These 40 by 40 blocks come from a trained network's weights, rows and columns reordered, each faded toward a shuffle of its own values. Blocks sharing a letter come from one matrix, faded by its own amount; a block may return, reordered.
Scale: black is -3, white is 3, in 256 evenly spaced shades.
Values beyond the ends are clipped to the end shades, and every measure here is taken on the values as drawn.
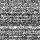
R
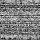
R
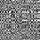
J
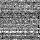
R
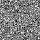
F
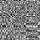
J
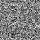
F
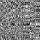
J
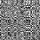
J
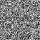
F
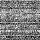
R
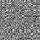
J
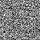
F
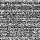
R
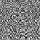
J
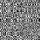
J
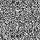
F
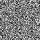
F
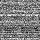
R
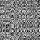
J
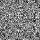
F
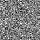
F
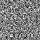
F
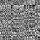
J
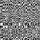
J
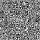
F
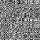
J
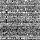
R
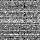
R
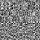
J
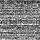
R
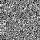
F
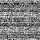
R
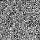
F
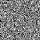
F
